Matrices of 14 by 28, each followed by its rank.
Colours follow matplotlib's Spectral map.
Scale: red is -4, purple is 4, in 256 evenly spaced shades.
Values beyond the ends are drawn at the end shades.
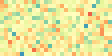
full rank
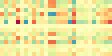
two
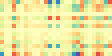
two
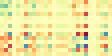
two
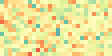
full rank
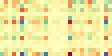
two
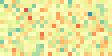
full rank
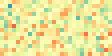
full rank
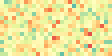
full rank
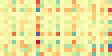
two
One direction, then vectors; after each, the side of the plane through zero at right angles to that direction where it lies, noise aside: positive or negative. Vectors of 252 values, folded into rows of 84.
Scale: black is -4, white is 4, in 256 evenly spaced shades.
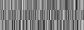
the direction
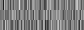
negative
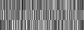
negative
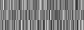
positive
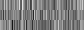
positive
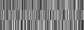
negative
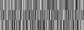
positive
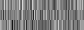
positive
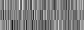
positive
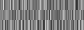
positive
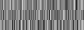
positive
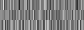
positive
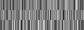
negative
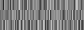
negative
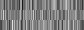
negative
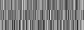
positive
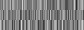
positive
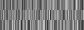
negative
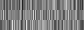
negative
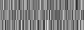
positive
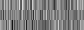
positive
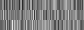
negative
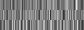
negative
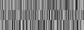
positive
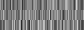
negative
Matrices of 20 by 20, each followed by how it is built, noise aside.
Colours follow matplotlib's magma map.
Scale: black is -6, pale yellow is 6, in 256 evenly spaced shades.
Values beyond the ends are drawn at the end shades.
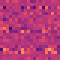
uneven rows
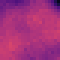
smooth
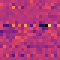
uneven rows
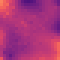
smooth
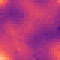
smooth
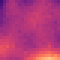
smooth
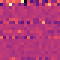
uneven rows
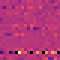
uneven rows
